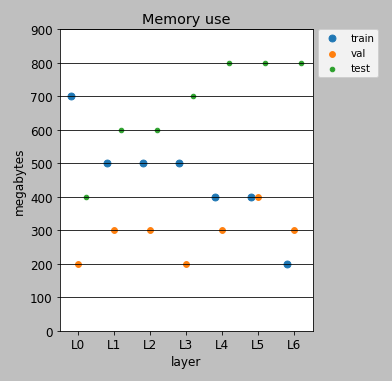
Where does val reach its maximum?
L5
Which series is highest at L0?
train
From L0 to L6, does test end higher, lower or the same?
higher
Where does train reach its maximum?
L0
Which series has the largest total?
test
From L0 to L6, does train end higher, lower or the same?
lower
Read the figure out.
Title: Memory use
x-axis: layer, ticks L0 L1 L2 L3 L4 L5 L6
y-axis: megabytes, ticks 0 100 200 300 400 500 600 700 800 900
Legend: train, val, test
Values:
train: 700 500 500 500 400 400 200
val: 200 300 300 200 300 400 300
test: 400 600 600 700 800 800 800
